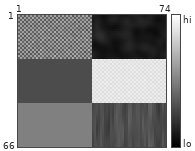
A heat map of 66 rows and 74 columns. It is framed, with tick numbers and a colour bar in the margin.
The table splits into 3 rows of 2 panels. Panel 1,1: middling, checkered, strong in contrast. Panel 1,2: very low, blotchy, faint in contrast. Panel 2,1: low, flat. Panel 2,2: very high, checkered, faint in contrast. Panel 3,1: middling, flat. Panel 3,2: low, streaked downward, faint in contrast.
